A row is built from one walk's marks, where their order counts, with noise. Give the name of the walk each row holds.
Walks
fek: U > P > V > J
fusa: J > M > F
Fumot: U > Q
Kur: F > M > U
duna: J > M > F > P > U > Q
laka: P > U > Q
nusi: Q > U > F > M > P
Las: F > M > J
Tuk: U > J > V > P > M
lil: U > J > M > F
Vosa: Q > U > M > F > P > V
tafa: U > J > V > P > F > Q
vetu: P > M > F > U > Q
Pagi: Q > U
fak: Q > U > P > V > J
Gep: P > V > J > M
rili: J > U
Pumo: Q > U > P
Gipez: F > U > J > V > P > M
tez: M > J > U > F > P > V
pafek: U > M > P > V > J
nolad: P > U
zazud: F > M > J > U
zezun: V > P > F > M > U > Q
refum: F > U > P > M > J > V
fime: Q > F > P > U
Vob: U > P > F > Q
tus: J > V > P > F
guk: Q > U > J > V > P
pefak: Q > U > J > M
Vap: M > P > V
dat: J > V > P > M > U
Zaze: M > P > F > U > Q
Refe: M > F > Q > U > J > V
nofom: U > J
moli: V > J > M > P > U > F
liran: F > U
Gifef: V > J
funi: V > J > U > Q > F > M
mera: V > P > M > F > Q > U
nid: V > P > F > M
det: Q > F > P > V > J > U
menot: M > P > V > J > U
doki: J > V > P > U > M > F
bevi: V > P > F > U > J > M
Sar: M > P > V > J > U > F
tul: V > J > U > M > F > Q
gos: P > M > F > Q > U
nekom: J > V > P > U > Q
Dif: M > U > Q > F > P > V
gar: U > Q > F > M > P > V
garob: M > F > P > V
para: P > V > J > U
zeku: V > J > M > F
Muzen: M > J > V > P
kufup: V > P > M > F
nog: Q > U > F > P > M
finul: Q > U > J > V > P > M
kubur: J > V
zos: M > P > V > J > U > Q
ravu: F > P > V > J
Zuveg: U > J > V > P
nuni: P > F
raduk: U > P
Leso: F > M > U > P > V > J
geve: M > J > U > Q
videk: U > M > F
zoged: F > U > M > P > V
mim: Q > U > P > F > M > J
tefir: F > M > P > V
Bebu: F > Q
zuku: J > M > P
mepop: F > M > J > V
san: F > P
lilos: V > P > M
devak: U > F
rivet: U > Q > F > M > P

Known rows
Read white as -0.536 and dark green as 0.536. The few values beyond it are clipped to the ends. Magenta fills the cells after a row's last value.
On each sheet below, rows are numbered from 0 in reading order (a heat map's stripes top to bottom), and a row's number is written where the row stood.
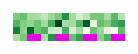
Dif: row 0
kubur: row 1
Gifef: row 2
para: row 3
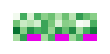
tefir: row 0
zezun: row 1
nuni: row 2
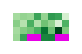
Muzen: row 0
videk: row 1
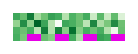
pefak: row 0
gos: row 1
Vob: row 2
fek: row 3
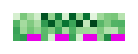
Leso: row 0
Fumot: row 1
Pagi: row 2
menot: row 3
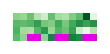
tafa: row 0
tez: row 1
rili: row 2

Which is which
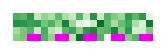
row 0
geve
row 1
det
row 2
kufup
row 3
Bebu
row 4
nolad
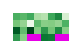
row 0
rivet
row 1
lil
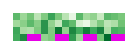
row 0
pafek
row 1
Zaze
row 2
san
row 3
doki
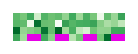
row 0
fime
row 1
nusi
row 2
nekom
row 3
zeku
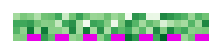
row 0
Refe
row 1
mim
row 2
vetu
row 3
mera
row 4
zazud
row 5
fusa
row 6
finul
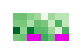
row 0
gar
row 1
ravu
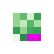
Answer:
Vap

